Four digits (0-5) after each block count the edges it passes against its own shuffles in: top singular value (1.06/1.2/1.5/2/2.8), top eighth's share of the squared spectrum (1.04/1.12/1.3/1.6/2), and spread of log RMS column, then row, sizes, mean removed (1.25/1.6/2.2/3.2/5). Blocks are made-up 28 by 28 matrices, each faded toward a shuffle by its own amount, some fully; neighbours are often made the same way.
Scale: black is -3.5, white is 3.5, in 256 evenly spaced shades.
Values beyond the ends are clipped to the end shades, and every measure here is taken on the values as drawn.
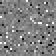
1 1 0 0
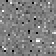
0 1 0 0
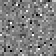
0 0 0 0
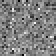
1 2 0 1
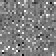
0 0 0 0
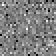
2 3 1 0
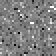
0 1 0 0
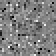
2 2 1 0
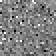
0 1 0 0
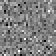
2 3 1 0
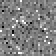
0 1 0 0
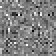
3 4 1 2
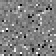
1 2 0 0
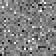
0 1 0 1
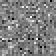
3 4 1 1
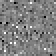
1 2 0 0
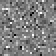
1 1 1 0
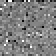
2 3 0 1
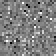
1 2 1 0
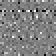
3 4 0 2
